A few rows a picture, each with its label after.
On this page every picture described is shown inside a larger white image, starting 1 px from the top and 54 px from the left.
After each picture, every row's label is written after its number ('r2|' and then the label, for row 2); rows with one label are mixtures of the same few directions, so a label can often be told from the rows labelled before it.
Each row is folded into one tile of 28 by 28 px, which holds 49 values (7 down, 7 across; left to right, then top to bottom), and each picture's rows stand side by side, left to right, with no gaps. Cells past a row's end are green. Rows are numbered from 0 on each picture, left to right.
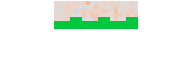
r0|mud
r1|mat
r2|mud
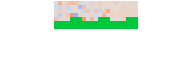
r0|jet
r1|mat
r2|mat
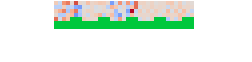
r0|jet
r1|jet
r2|mud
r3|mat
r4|mat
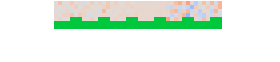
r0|jet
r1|mud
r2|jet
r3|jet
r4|jet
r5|mud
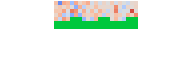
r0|jet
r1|mat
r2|mud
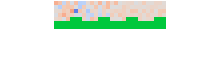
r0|mud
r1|mud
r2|mat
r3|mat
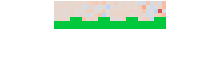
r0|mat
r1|jet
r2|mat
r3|mud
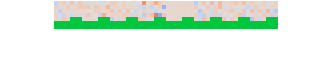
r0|mud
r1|jet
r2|mat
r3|jet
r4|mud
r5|mud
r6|jet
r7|mat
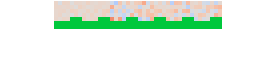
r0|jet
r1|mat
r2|mat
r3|mat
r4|jet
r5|jet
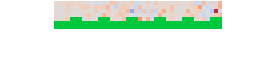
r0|mud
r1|jet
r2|mud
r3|mat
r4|mud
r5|mud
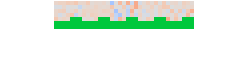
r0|jet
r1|mat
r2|mud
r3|mud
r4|mat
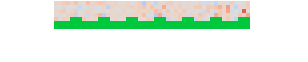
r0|jet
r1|jet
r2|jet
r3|jet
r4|mat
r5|jet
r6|mud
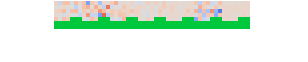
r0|jet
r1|jet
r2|mat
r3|mud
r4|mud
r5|mat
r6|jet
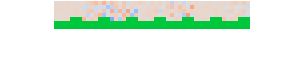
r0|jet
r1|jet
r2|mat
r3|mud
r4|jet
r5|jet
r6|jet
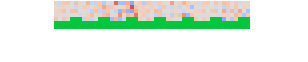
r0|jet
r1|jet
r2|jet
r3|jet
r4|jet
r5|jet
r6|mat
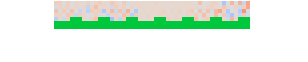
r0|mat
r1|mud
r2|mat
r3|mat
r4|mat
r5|mat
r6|mud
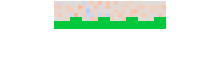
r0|jet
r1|mud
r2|mat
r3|jet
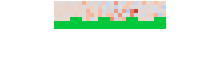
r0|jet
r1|mud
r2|mat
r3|jet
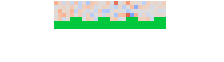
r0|mud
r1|mat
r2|jet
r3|mat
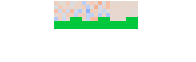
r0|mat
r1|mud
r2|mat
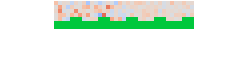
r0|mud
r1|jet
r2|mat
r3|mud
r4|jet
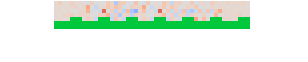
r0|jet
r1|mud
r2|mat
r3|mud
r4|mat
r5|mat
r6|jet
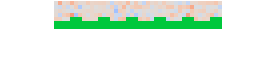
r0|jet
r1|jet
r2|mud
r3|mat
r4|jet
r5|jet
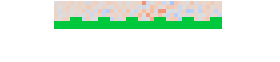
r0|mud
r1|mat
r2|mat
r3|mat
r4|mat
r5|mud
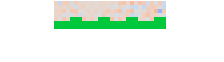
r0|jet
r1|mat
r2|jet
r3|mud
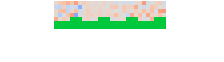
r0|jet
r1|mud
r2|jet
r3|mat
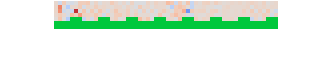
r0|mud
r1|mat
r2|mud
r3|mat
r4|mud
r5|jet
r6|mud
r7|mat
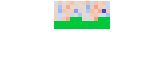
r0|mud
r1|mud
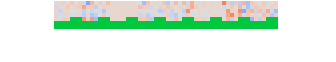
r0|mud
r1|mat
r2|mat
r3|mat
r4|mud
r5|mat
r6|mud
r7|mat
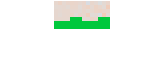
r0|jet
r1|jet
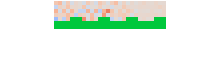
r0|mat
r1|mat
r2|mat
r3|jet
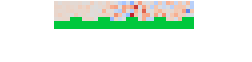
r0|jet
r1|mud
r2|jet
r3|mud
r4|mud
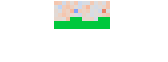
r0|mud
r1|mud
